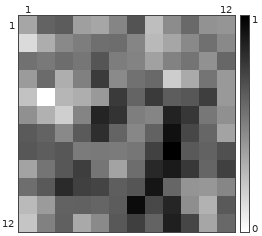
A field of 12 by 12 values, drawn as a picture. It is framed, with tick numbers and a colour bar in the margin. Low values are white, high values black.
Odd rows or columns: none. Stripes: none. Mirror symmetry: none.
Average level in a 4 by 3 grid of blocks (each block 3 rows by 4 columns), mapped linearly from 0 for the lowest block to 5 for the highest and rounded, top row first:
2 2 2
0 4 3
3 3 5
3 5 3
